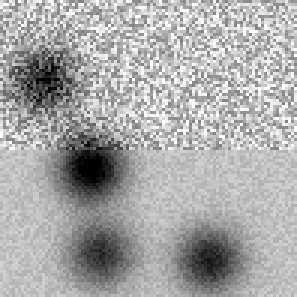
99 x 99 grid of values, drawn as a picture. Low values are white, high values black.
Four bumps rise from the field. A horizontal seam about 50% of the way down splits the table, and the bottom part is calmer. The ninth with the highest average is the middle left.
